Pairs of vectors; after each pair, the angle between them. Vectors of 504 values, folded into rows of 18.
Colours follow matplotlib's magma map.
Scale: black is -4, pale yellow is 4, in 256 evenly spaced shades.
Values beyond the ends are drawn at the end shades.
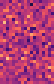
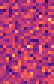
orthogonal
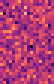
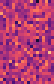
partly aligned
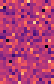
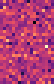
nearly opposite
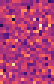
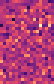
nearly parallel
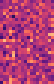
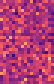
partly opposed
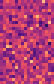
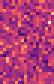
partly aligned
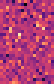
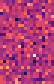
partly aligned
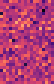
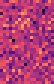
nearly parallel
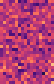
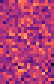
nearly opposite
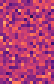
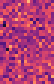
partly opposed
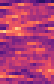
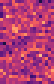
partly aligned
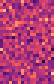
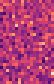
partly aligned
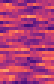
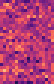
partly aligned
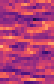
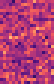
partly aligned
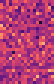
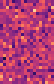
partly opposed
